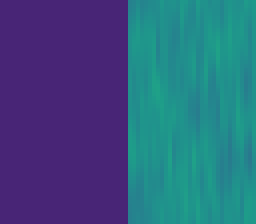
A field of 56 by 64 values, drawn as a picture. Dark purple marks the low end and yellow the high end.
The table splits into one row of 2 panels. Panel 1,1: very low, flat. Panel 1,2: middling, streaked downward, faint in contrast.
